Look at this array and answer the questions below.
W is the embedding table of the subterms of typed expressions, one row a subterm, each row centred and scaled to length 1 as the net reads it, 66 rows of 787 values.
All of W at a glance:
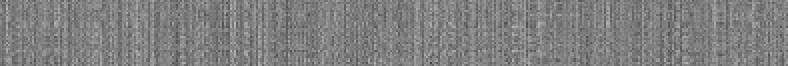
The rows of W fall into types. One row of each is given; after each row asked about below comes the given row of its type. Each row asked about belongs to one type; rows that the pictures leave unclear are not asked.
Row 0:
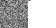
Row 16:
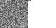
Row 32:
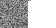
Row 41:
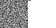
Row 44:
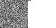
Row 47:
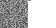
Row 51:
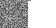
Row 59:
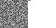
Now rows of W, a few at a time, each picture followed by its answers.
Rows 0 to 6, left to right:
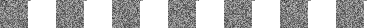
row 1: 47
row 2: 32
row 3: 51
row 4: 51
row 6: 47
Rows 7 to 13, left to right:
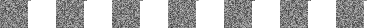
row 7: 51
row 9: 51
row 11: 16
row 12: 16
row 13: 47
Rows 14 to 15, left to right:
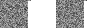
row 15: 41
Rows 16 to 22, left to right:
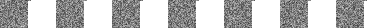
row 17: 47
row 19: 41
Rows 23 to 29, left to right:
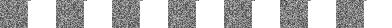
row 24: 51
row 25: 47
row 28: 0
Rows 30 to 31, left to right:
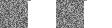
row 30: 47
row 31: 44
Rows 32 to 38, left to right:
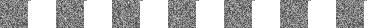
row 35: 51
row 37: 44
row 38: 32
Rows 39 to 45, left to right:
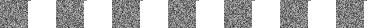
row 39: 16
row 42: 51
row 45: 41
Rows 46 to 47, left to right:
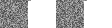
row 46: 44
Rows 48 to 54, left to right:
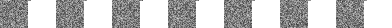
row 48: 59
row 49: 47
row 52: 41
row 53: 32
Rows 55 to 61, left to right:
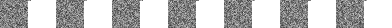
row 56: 44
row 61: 59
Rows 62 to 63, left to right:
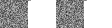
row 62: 44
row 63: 0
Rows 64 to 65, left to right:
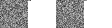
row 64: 41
